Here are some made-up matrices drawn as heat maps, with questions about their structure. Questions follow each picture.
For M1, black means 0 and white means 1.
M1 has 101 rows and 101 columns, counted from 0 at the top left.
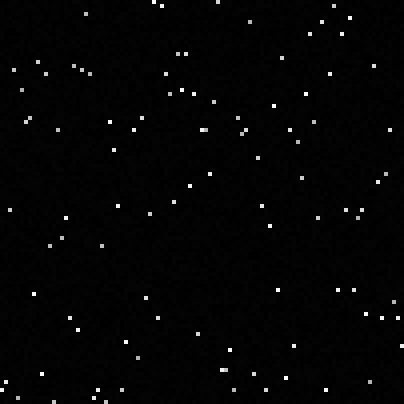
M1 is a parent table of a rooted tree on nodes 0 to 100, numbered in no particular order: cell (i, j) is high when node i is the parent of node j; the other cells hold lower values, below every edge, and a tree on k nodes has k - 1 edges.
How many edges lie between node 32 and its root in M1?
0
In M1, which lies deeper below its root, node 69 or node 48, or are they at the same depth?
node 48
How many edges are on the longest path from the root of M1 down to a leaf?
9
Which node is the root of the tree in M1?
32
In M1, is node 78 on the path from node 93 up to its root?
no
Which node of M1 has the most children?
32
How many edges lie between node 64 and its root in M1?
6
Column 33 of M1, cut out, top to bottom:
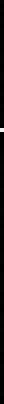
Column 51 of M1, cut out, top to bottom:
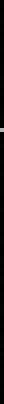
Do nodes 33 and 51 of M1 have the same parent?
yes
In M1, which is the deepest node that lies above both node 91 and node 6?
30
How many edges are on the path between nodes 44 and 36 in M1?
12
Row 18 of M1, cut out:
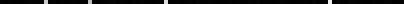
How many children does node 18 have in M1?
4
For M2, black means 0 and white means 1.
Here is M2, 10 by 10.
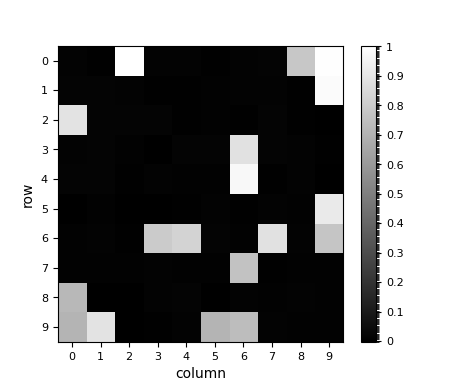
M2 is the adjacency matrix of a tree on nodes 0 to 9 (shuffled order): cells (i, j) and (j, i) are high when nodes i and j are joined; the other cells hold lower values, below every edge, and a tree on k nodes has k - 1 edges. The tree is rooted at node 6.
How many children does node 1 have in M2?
0
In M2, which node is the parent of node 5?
9
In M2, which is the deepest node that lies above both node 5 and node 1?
9
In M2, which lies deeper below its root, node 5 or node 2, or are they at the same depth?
node 2
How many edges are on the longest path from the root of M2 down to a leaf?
3
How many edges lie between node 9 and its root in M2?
1
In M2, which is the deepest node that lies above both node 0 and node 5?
9
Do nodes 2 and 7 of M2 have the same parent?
no
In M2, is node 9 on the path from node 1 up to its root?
yes
